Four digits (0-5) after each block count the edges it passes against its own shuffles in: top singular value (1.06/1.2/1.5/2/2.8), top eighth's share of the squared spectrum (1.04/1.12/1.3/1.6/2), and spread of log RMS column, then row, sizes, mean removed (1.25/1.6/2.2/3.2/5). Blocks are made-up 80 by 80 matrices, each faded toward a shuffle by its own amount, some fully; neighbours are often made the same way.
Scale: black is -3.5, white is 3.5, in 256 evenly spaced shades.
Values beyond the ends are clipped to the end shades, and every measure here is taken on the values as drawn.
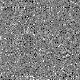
3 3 1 1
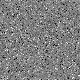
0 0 0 0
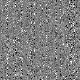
1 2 3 0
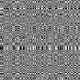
5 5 4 4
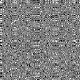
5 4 2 3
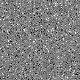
3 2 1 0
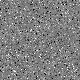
0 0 0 0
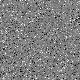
0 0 0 0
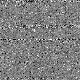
2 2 0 3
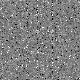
2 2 2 0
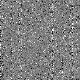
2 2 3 0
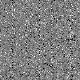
1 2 2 0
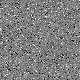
0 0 0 0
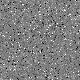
1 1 0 0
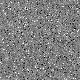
1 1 0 0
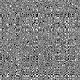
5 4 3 2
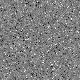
1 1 0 0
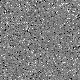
2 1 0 0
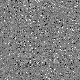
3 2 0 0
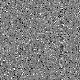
3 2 1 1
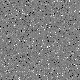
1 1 0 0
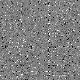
2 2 2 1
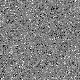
2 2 0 0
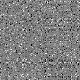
4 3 1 1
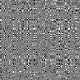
5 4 3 3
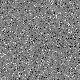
0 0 0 0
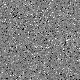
0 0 0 0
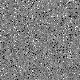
3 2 1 1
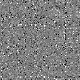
3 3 2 1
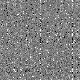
4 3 2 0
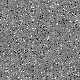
2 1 0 0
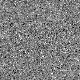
0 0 0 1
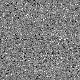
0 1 0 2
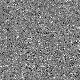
0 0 0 1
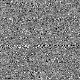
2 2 0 3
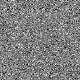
1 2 0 3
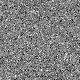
0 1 0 1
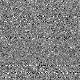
1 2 0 3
